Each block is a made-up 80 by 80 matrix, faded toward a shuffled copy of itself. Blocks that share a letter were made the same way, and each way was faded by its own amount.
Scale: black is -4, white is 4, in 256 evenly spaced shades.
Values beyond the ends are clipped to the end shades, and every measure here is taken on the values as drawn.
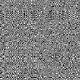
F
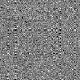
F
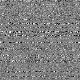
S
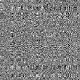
F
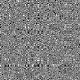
F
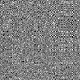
F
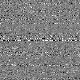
S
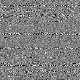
S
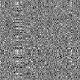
F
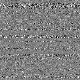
S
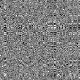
F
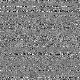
S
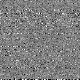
S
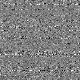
S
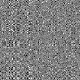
F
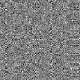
F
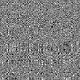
F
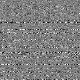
S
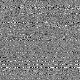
S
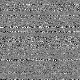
S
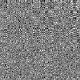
F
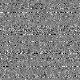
S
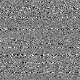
S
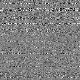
S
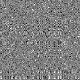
F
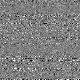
S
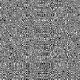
F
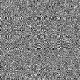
F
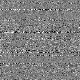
S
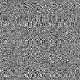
F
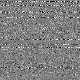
S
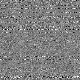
S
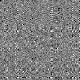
F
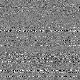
S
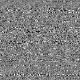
S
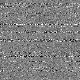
S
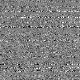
S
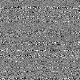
S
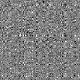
F
